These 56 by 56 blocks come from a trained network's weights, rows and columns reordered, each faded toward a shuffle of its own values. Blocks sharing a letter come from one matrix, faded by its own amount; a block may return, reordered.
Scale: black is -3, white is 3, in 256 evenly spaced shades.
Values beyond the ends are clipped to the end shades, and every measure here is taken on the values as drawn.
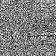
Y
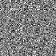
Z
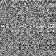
Y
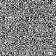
Z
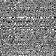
Z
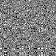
Z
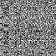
Y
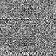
Y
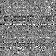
Z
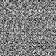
Y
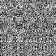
Y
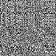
Y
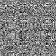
Y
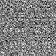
Y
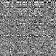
Z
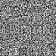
Y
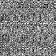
Y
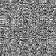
Y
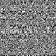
Z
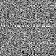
Y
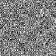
Z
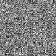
Y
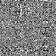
Z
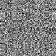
Y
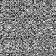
Y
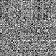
Y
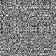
Y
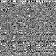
Z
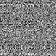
Z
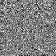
Z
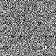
Y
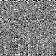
Z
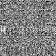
Y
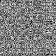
Y
